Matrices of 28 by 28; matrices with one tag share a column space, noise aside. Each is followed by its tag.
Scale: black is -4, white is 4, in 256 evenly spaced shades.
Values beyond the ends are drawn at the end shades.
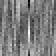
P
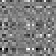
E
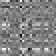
E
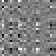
E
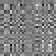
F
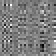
F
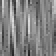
P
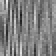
P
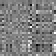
F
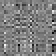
F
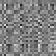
F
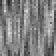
P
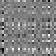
E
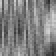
P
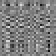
F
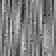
P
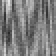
P
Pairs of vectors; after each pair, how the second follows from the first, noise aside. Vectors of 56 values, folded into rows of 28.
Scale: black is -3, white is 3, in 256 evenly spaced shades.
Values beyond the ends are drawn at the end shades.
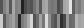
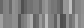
shrunk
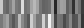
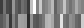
reversed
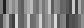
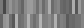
shrunk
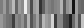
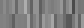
shrunk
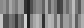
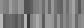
shrunk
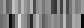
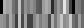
reversed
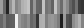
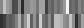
reversed
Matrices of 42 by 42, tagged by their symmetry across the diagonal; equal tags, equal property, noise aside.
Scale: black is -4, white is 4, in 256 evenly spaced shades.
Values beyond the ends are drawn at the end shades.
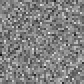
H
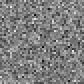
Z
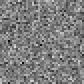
Z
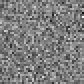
Z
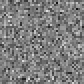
Z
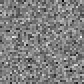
Z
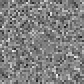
H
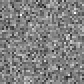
Z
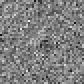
H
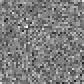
H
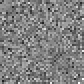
H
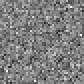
H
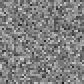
Z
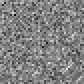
H
